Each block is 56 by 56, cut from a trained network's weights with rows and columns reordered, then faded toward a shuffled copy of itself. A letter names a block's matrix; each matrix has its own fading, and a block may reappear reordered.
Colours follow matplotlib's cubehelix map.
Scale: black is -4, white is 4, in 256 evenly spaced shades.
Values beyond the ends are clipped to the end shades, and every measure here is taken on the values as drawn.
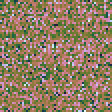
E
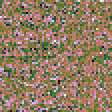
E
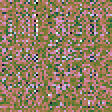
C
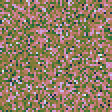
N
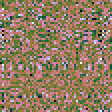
C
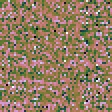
E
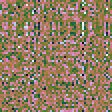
C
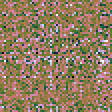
C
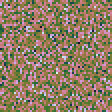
N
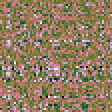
C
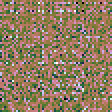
C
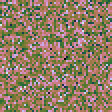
N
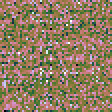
E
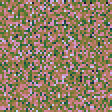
N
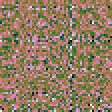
C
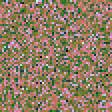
N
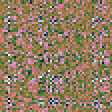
C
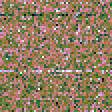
E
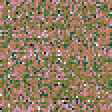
E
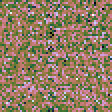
E
